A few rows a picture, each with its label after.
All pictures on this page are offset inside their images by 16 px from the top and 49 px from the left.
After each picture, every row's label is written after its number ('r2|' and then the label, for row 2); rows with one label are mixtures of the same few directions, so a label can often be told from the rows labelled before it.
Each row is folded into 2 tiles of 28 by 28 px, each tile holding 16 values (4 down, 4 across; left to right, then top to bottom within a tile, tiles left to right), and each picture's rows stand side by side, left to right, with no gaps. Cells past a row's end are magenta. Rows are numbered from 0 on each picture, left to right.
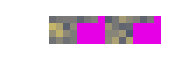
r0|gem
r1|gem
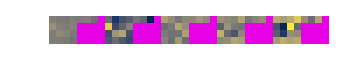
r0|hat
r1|hat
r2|gem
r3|hat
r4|gem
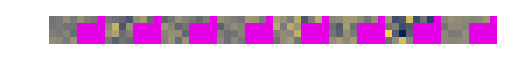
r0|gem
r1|gem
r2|gem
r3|gem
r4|gem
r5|gem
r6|hat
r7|hat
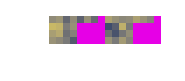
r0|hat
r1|gem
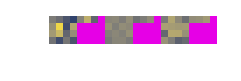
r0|gem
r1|gem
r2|hat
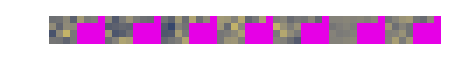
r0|hat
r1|hat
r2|hat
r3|gem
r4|hat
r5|hat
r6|gem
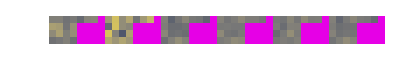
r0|gem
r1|hat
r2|hat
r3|hat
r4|hat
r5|hat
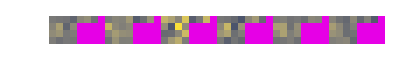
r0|gem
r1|gem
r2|gem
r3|gem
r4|gem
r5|hat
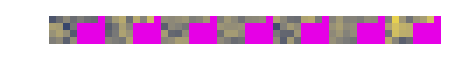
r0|gem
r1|hat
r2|hat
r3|hat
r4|gem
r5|hat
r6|hat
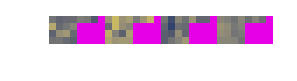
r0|hat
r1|hat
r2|hat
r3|hat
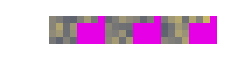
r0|gem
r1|gem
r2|hat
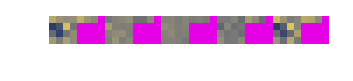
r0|gem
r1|gem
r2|hat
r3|gem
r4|gem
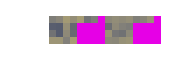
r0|gem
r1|hat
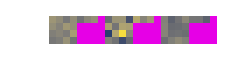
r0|gem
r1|hat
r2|hat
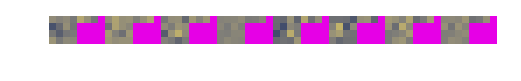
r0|gem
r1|hat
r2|hat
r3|gem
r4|hat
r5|gem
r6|gem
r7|gem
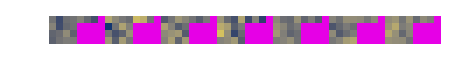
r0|hat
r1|gem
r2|gem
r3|hat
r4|hat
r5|hat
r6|hat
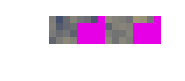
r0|hat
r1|gem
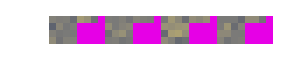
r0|gem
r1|hat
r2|hat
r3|gem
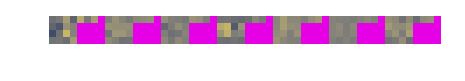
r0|hat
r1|hat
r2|gem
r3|gem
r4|hat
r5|gem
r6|gem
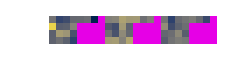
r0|hat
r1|gem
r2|hat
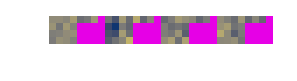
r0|gem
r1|hat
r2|gem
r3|hat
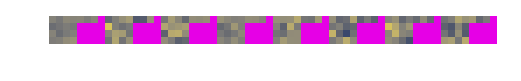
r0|hat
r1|gem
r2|hat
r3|gem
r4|gem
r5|hat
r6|hat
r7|gem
